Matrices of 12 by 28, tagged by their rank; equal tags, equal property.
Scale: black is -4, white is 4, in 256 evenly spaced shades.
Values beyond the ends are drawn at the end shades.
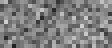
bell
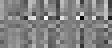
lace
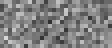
bell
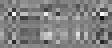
lace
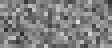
bell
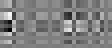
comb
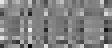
lace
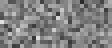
bell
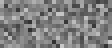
bell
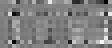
lace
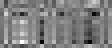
lace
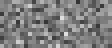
bell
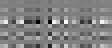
comb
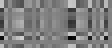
comb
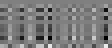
comb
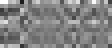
lace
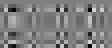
comb
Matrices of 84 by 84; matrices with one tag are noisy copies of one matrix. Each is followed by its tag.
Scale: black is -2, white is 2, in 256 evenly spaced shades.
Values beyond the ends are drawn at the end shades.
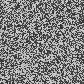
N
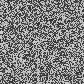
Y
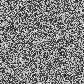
Y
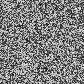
N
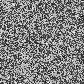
N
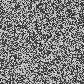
N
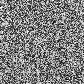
Y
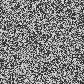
N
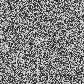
Y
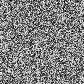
Y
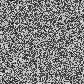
Y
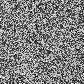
N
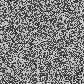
Y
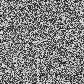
Y
